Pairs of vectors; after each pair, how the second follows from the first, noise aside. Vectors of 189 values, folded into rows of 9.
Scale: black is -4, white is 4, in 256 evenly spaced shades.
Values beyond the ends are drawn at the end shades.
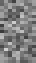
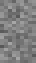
shrunk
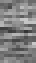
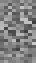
sign-scrambled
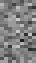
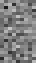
shuffled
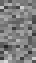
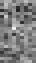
shuffled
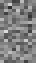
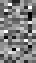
scaled up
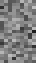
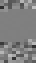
partly zeroed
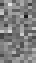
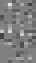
partly zeroed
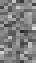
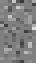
partly zeroed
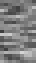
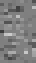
partly zeroed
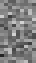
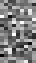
scaled up
